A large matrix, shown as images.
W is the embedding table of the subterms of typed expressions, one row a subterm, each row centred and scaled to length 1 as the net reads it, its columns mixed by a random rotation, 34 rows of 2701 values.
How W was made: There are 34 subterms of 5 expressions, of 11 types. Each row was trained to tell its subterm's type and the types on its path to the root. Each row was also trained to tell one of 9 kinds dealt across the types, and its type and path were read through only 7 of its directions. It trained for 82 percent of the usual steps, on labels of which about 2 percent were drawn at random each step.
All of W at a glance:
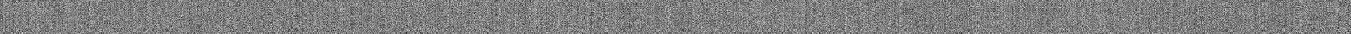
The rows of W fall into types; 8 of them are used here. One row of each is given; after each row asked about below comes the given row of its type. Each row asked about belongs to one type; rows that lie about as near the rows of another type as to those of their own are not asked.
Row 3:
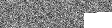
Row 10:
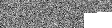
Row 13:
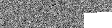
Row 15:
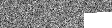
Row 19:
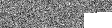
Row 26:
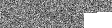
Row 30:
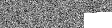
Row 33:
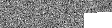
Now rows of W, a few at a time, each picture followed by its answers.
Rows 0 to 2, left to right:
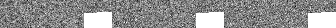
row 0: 15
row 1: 30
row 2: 33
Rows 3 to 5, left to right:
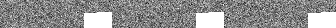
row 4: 3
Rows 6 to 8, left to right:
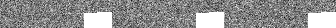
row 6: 26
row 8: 26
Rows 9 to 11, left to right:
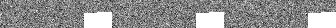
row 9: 10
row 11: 26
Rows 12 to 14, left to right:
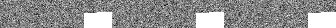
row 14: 10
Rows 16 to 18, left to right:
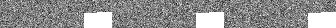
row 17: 26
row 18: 3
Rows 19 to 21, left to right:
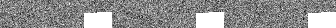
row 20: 33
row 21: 10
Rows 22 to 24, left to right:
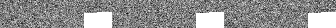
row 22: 15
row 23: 10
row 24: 13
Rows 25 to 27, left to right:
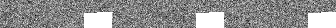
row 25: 33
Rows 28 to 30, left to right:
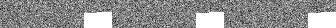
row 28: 13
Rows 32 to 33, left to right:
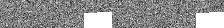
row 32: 33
